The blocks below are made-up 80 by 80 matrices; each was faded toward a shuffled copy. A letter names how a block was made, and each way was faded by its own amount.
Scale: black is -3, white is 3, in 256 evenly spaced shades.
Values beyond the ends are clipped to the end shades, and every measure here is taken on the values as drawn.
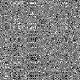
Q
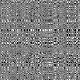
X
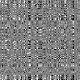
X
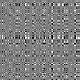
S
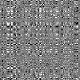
X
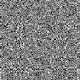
Q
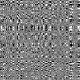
X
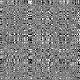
X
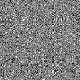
Q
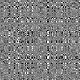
X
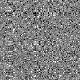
Q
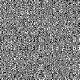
Q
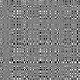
S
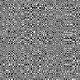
X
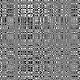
S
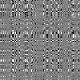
S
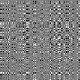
S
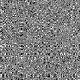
Q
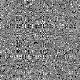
Q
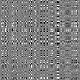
S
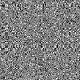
Q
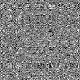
Q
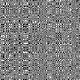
X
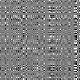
S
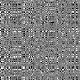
X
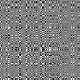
S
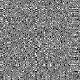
Q
